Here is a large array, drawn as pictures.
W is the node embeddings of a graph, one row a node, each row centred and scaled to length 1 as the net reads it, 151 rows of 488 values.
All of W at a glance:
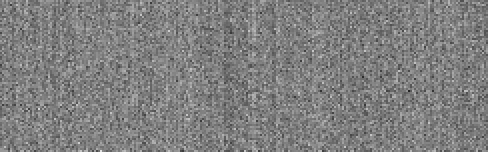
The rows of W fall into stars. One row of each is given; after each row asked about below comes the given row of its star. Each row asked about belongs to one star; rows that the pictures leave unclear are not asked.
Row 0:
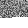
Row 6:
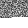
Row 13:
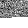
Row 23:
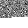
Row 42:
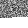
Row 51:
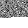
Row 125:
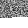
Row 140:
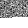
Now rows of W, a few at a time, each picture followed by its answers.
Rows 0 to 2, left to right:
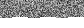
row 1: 125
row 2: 42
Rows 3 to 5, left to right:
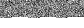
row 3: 23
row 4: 125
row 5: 0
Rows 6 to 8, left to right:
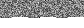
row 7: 42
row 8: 23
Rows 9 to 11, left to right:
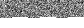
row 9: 51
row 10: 23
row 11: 23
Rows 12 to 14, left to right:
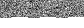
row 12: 13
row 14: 125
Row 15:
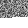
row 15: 140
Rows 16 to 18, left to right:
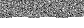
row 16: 42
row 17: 13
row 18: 42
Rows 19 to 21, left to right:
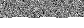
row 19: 125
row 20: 23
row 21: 6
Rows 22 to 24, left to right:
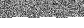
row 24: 6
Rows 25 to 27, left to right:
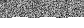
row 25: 13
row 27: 125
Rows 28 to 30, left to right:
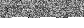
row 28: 51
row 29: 51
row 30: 125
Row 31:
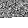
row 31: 125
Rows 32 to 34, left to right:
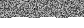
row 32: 13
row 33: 125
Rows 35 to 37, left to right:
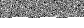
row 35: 140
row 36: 42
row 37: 13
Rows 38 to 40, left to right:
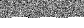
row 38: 6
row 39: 42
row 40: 125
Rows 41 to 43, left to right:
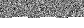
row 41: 42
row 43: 51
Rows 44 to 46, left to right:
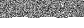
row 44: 125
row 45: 13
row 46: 13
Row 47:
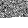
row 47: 0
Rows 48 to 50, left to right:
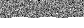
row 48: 6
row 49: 0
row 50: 42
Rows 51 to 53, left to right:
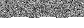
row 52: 6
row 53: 140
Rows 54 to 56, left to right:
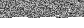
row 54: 125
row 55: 42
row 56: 125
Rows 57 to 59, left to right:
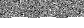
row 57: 6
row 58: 140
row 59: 23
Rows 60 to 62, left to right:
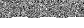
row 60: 51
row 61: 140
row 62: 0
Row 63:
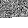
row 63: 140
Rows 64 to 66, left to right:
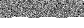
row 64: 6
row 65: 0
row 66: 0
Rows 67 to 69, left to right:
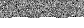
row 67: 13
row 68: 6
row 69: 51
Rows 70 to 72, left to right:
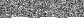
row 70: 140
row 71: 51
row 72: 0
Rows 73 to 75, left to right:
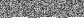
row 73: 6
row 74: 42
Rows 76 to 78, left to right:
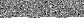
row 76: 13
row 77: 51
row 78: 0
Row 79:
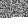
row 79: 6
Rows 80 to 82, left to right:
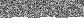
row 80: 23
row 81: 125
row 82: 42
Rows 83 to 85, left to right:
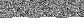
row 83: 125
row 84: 42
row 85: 6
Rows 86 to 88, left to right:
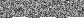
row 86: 23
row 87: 42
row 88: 0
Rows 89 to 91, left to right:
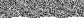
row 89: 125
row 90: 42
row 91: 0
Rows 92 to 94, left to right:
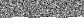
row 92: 6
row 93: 42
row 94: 125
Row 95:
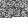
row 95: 51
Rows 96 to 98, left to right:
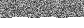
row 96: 125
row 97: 125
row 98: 51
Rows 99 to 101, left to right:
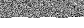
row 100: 125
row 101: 42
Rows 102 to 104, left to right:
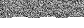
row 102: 6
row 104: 51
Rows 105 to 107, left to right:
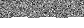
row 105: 23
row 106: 13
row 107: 140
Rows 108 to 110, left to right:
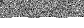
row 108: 0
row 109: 0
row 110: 6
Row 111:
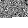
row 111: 42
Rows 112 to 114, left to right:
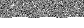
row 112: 140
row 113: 13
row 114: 6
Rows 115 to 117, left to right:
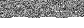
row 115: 13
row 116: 140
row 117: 13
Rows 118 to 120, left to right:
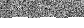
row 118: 140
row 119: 140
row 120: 125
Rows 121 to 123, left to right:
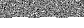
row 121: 125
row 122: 23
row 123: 6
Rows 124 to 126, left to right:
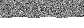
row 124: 0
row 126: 13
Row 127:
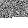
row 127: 51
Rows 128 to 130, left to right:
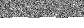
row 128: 0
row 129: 23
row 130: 51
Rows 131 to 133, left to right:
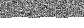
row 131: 6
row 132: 42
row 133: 140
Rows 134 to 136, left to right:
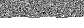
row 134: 13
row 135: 23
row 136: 42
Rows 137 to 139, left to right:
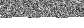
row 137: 23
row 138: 0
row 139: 13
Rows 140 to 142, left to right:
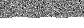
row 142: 125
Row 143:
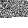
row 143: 13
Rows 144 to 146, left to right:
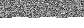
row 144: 13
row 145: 42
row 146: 23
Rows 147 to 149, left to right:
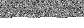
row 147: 51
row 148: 140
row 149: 51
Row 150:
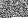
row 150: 6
